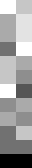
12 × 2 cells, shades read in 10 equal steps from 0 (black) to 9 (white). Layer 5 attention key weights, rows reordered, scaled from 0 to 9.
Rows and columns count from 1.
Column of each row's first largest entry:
1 2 2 2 1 1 1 2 1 2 1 1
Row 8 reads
5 6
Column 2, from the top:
7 8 8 9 6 5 3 6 5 7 4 0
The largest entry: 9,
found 3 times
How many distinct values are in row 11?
1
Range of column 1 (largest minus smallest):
9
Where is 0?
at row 12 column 1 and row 12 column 2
